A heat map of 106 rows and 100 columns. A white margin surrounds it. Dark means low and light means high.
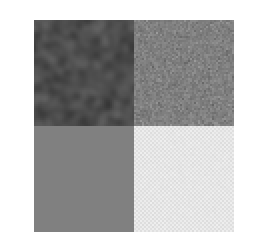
It is made of 2 by 2 panels. Panel 1,1: low, blotchy, faint in contrast. Panel 1,2: middling, fine-grained, faint in contrast. Panel 2,1: middling, flat. Panel 2,2: very high, checkered, faint in contrast.
